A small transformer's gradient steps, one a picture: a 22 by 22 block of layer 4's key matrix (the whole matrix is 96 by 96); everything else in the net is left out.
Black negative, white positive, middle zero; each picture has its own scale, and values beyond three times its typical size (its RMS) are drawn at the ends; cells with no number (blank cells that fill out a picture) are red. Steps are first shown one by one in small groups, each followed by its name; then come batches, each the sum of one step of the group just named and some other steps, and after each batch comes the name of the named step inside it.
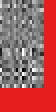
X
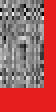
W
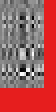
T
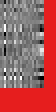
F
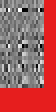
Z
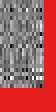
X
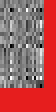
F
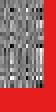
F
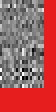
X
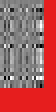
W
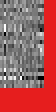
F
